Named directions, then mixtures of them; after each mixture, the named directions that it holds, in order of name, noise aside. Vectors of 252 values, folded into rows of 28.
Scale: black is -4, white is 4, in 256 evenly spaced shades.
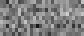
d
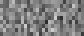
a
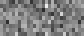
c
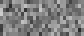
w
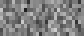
a, w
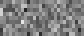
a, w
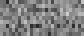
d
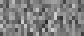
a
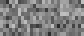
d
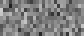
c, w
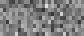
c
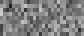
w
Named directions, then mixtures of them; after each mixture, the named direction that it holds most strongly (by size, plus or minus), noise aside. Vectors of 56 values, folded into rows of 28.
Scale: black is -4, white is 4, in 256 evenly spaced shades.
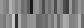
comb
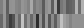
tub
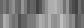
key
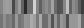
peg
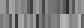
comb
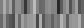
peg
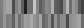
peg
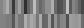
peg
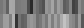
comb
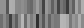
tub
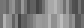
key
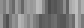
key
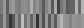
tub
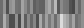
tub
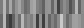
tub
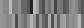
comb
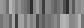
comb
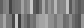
comb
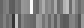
comb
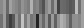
tub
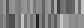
tub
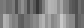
key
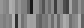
comb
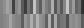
peg
